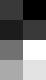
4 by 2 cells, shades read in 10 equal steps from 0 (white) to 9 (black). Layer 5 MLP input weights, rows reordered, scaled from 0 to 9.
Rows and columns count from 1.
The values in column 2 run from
0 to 9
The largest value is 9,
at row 1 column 2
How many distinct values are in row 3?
2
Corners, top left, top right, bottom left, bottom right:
7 9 3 1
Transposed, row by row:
7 8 5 3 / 9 7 0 1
